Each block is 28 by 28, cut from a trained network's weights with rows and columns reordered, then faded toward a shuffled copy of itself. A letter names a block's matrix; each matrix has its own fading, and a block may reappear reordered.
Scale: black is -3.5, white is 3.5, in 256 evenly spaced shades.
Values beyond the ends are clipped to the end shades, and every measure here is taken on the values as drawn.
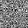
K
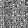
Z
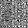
Z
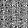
Z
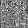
Z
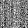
Z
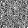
K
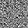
K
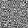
K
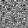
K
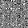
Z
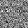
K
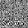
K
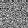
K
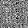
K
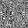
K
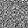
K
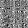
Z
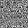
K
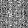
Z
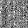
Z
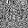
K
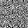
K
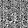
Z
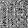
Z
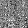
Z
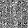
Z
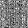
Z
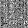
Z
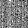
Z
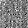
Z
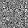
K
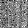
Z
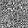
K
